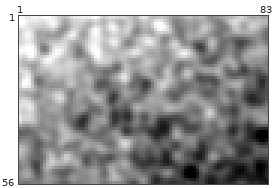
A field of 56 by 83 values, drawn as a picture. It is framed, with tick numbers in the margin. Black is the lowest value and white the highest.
Mirror symmetry: none. Slope: up to the top left. Grain: blotchy. Ninth with the lowest average: bottom right. Lone odd cells: none. Ninth with the highest average: top left.
